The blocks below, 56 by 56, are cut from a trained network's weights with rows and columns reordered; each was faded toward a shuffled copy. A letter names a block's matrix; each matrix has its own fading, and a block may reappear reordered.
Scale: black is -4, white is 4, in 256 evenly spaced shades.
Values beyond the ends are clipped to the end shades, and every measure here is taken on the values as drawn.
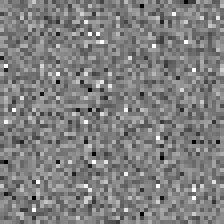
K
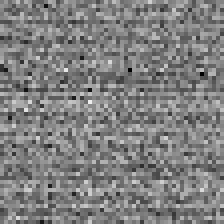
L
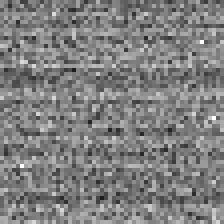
L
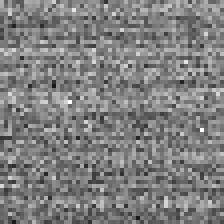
L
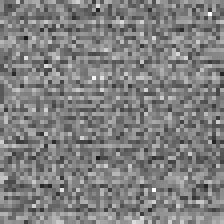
L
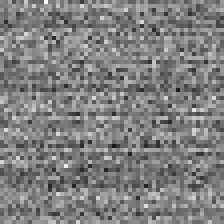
L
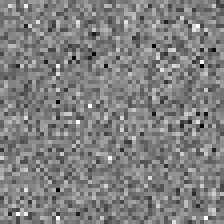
K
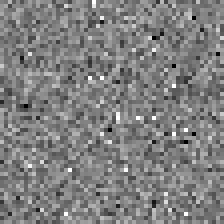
K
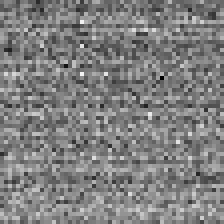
L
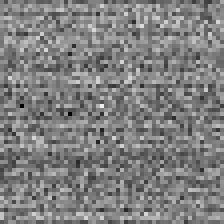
L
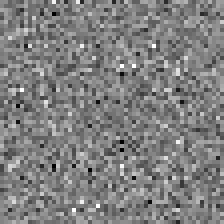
K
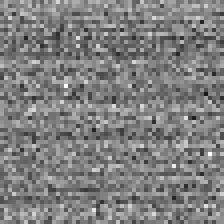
L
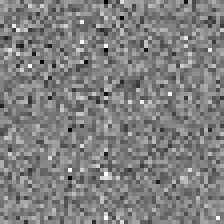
K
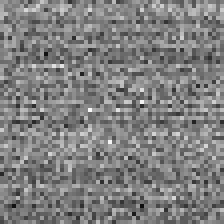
L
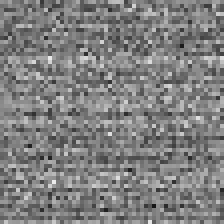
L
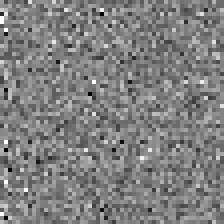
K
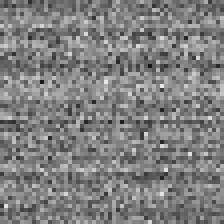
L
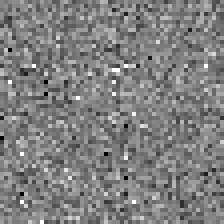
K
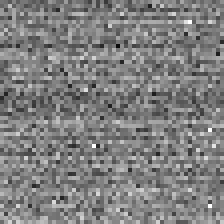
L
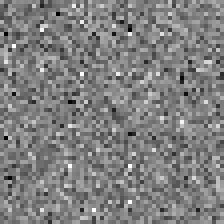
K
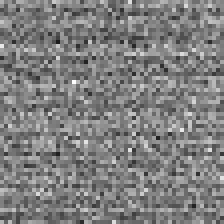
L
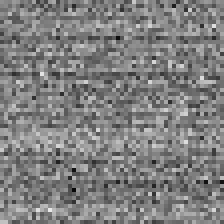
L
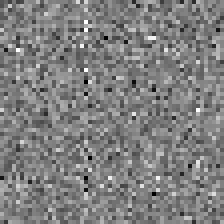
K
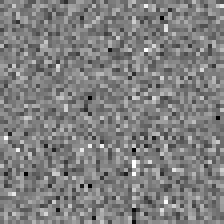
K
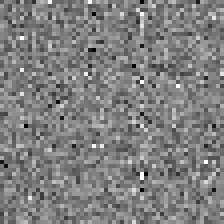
K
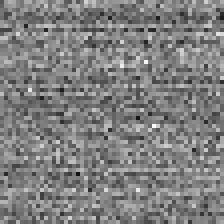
L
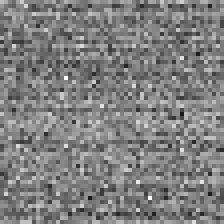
L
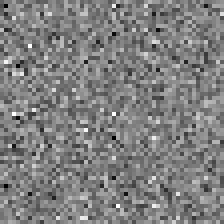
K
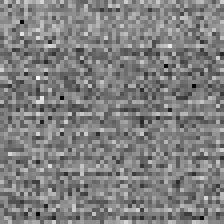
L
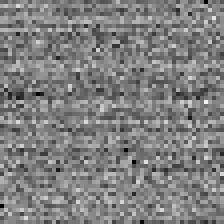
L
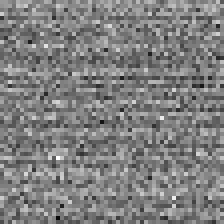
L
